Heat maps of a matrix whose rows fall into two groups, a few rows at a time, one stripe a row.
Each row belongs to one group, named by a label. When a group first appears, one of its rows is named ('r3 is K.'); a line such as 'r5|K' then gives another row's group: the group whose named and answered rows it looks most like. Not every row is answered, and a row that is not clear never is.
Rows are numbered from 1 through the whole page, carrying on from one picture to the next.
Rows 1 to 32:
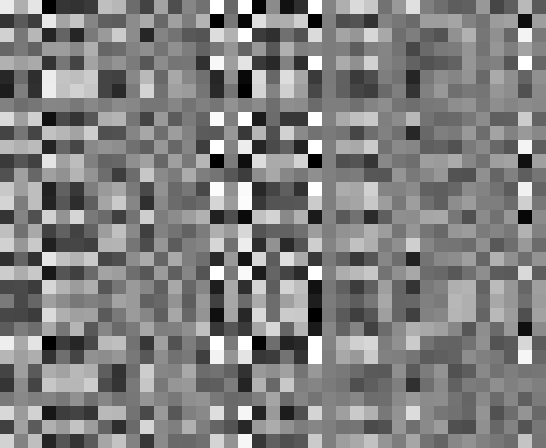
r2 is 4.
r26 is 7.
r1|7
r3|7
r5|7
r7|4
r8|4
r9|7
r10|4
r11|7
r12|4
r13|4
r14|7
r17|7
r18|7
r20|7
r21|4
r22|4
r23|4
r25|7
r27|4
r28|4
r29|4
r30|7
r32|7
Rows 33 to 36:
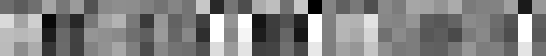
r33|4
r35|7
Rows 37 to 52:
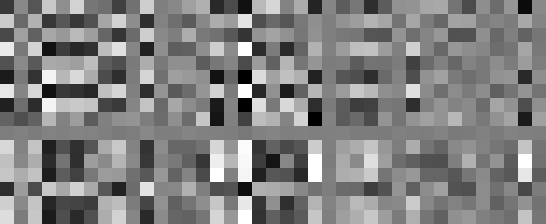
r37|4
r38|7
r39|4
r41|4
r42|4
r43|7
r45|4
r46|4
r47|7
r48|7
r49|7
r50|4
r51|7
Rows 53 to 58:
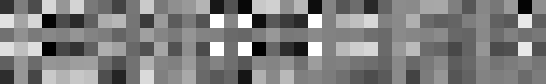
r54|7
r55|4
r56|7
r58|4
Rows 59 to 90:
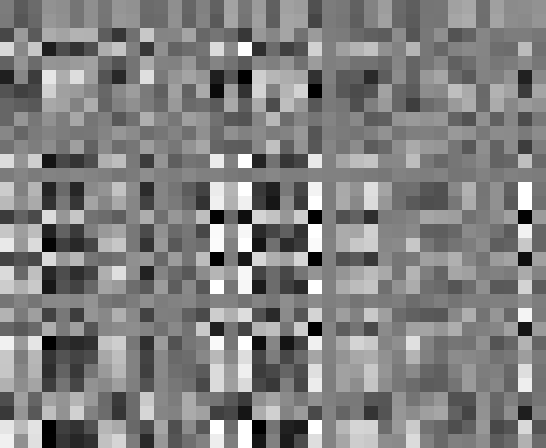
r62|7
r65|4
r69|4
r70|7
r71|4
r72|7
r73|7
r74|4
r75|7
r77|4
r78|7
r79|7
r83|7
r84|7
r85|7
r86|7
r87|4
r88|4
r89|7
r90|7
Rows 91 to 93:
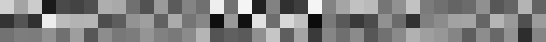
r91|7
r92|4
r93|4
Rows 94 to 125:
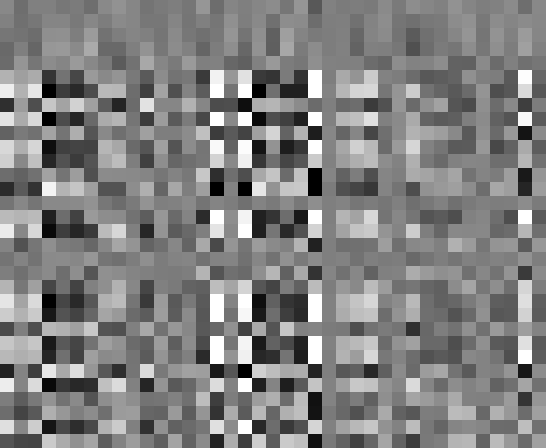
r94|4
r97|4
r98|4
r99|7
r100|7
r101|4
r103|4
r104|7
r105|7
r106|4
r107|4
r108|4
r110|7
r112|4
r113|4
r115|7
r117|4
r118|7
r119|7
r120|4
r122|4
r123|4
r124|7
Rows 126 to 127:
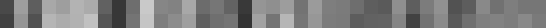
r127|4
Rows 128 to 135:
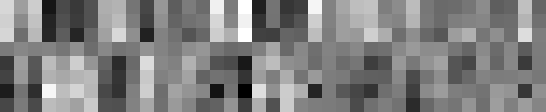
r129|7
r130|7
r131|4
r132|4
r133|4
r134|4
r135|4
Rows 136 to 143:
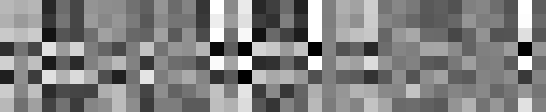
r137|7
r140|7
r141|4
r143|7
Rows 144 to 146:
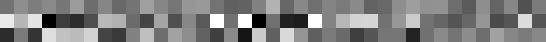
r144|4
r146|4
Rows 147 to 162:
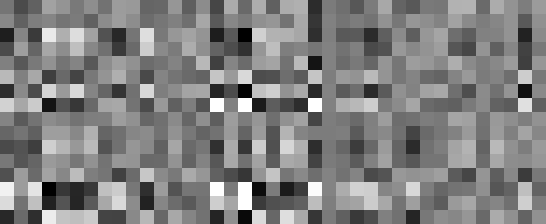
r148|4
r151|4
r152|7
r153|4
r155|4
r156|4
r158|4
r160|7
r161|7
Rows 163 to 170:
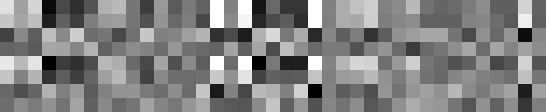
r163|7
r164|7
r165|4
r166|4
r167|7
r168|7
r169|4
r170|4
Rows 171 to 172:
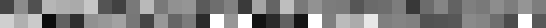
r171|4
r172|7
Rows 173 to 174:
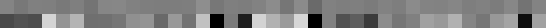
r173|4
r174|4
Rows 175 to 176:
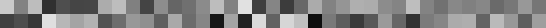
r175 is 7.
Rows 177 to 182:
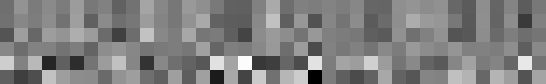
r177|4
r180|4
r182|4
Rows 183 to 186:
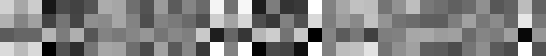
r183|7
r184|7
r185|4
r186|7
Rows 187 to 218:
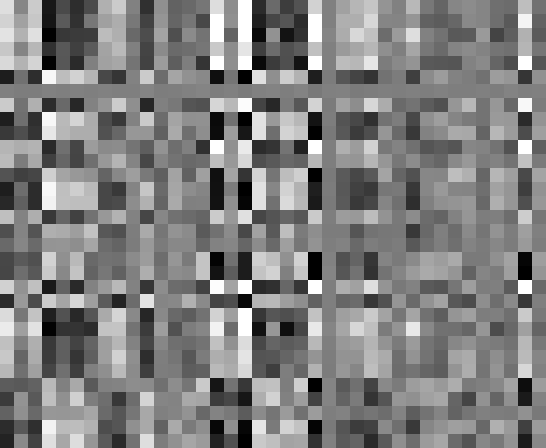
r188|7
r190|7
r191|7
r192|4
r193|4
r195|4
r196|4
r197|7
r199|4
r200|4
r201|4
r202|7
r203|4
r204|4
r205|4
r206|4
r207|7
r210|7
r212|7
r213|7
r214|4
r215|4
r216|4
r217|4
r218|4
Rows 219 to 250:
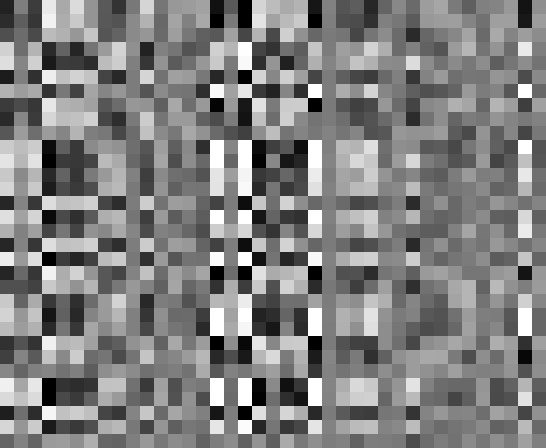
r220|4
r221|4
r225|7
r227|4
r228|4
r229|7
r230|7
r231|7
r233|4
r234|7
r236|4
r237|7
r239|4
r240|7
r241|7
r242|7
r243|4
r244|4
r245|4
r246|7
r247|7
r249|7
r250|4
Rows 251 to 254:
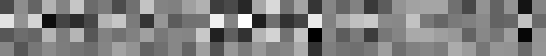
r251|4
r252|7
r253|4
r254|4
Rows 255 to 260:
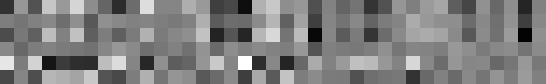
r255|4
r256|4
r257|4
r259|7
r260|4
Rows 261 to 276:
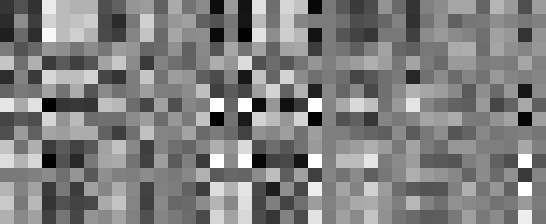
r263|4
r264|4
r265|7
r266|4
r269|4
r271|7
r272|7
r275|7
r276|7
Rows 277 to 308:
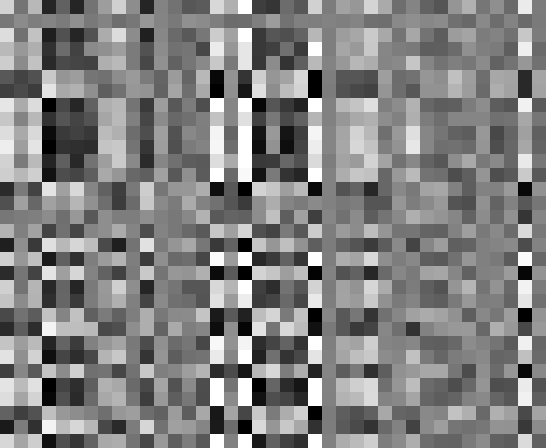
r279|7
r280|7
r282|4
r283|4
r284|7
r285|7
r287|7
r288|7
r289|7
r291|4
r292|4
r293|7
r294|4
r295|7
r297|7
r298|7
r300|4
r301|7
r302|7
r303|4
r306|4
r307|4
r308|7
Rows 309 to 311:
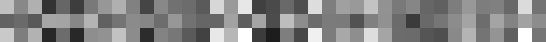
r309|7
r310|4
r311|7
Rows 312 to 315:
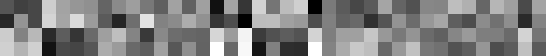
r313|4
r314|7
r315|7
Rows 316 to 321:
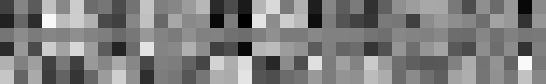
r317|4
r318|4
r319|4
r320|7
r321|7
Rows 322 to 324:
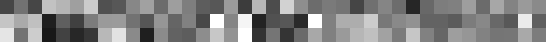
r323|7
